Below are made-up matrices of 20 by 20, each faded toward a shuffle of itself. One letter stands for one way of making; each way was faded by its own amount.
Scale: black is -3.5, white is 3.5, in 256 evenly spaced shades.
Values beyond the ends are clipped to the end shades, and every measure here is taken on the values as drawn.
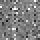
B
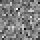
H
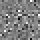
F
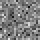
H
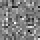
F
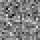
H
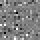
B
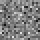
H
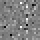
B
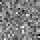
H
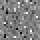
B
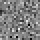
H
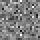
B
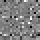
F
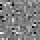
B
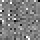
B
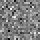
H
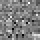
F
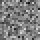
H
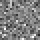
H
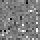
B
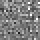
H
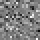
F
